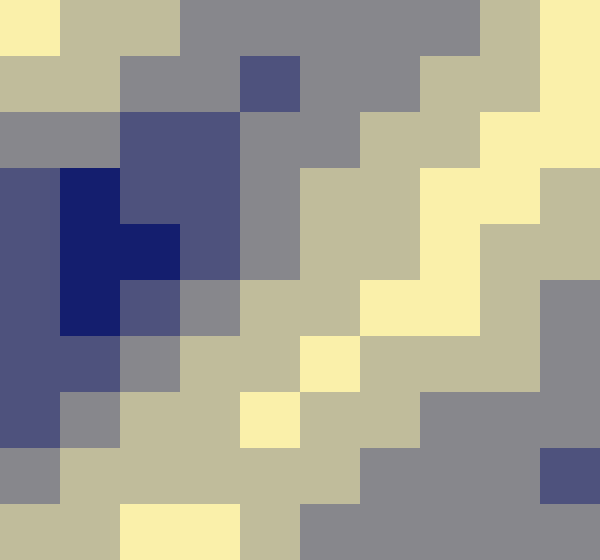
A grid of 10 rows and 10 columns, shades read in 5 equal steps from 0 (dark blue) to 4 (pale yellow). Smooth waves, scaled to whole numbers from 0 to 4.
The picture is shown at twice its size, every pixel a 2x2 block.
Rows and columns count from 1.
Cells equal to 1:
14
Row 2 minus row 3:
1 1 1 1 -1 0 -1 0 -1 0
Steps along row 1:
down same down same same same same up up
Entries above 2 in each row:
5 5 4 5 5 5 6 5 5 5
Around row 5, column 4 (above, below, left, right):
1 2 0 2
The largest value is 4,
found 14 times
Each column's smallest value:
1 0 0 1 1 2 2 2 2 1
